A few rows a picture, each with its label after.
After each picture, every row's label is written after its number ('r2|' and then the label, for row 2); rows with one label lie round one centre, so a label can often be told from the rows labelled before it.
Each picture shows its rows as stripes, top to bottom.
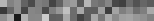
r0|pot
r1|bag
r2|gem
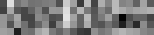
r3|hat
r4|bag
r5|pot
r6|pot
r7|gem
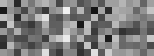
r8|gem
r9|bag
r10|gem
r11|hat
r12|pot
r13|bag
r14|hat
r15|gem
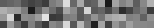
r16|bag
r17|pot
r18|gem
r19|bag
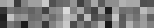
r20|gem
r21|bag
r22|hat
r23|bag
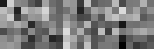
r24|hat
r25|gem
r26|gem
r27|pot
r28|bag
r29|pot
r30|pot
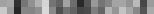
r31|gem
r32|gem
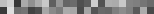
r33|gem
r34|hat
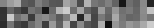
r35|pot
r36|bag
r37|hat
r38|bag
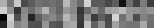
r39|pot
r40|gem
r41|hat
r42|hat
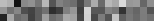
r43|gem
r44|pot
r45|hat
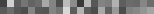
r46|hat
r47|bag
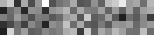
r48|gem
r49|bag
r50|pot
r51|bag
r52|hat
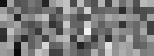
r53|bag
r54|pot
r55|gem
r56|pot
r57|hat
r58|bag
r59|gem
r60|gem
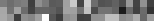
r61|pot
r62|pot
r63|gem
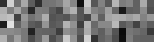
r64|hat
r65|pot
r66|gem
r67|hat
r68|pot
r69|pot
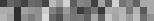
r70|bag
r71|gem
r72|gem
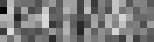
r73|hat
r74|hat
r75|gem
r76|gem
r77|hat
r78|pot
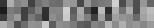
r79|hat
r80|bag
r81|bag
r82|gem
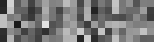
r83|hat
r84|hat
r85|pot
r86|gem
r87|bag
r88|hat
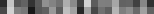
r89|hat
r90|hat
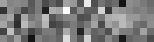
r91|pot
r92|bag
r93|gem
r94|gem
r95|hat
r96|pot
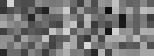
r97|hat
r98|bag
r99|pot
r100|pot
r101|bag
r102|gem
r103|pot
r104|bag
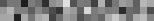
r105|bag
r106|pot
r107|gem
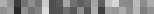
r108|gem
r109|gem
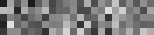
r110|hat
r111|gem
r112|bag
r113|hat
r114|bag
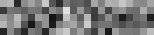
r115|gem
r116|bag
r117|pot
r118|pot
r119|bag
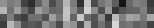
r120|pot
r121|pot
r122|bag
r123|hat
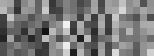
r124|gem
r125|gem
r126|hat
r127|bag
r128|bag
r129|hat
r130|bag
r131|bag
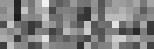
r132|gem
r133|gem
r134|gem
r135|hat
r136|pot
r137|gem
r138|hat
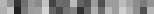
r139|gem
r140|gem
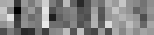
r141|gem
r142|gem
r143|gem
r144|gem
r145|bag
